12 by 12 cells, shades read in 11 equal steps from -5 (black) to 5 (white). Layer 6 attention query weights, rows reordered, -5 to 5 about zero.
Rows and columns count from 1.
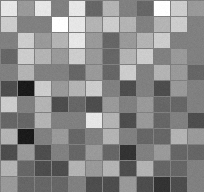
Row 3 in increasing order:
-1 0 0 0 1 1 1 2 2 3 3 4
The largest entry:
5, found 2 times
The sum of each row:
22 24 16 14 6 0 0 2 1 -8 0 -12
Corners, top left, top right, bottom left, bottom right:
4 1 1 0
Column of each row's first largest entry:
10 4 5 2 8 3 1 6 1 2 1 1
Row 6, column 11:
1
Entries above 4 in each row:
1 1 0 0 0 0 0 0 0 0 0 0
